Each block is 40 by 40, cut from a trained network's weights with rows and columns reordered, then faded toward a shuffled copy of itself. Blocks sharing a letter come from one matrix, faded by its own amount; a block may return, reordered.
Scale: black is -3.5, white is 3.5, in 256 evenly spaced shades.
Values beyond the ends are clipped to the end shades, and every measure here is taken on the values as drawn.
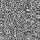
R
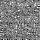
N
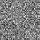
R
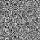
R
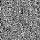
R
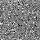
N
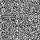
R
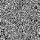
R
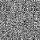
R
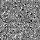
N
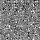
N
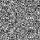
R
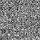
R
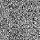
R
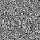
R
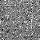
N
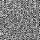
R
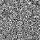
R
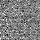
N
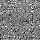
N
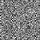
R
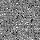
N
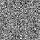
R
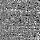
N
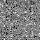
N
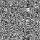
R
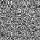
R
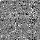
N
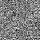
R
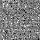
N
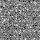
N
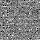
N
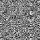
R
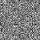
R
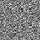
R
